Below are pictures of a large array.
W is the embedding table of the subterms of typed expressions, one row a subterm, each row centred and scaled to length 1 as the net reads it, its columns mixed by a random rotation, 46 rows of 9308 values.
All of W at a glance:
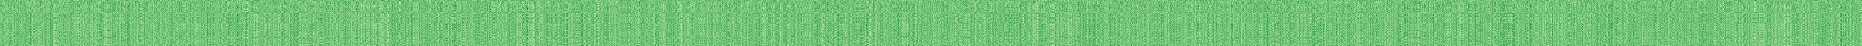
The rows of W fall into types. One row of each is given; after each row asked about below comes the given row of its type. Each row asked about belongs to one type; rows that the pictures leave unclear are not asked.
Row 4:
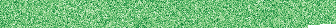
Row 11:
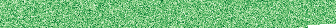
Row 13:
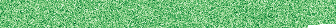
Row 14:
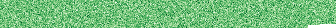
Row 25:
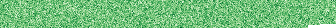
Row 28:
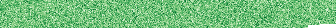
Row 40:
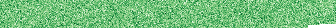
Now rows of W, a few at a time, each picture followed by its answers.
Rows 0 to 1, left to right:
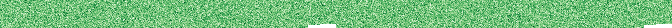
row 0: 28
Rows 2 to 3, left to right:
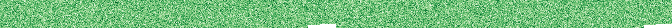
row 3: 11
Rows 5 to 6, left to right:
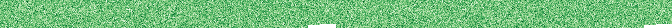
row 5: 25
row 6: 25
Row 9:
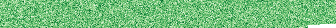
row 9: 11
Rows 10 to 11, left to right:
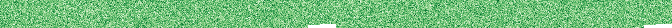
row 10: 4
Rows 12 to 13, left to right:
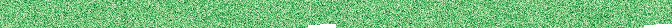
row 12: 28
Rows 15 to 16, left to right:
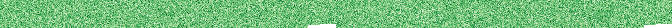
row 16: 4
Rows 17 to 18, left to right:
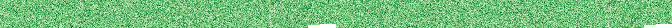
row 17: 14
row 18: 14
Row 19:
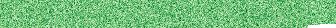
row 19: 13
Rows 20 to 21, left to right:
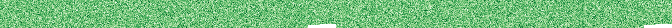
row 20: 14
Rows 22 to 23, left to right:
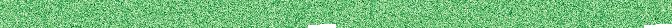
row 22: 14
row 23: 28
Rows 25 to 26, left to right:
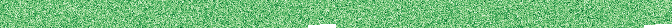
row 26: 40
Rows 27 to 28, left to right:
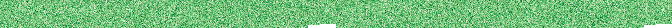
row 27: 25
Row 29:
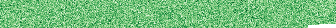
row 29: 40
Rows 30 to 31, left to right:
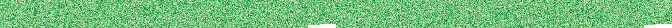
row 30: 11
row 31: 40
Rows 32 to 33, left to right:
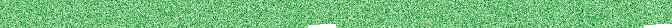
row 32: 14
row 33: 13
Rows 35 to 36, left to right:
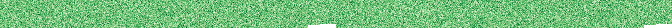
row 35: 14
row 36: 4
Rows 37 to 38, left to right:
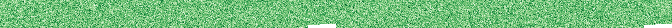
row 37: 11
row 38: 40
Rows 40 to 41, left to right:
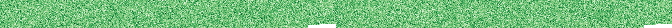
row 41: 4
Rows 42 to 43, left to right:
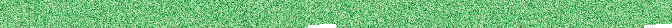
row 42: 28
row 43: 40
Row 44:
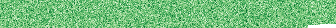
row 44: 13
